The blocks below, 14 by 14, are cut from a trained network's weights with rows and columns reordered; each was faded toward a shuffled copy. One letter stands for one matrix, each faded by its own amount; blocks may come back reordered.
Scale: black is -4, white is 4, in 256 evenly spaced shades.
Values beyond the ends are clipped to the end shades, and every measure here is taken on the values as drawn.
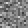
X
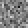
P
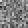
P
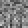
P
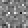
X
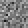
P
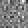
X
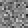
P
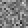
P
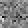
X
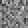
P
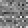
X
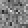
P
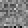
X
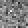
P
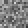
P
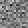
P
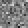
P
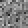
X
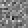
P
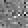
X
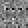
X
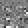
X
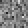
P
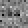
X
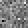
X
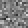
P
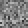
P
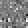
X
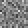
P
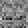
X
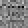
X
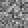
P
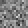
P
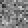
P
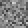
P
